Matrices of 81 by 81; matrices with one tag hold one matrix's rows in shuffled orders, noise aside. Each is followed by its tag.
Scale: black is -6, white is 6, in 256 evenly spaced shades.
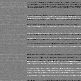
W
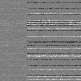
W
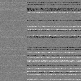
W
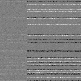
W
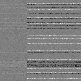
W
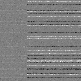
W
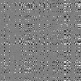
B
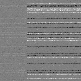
W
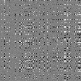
B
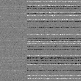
W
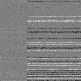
W
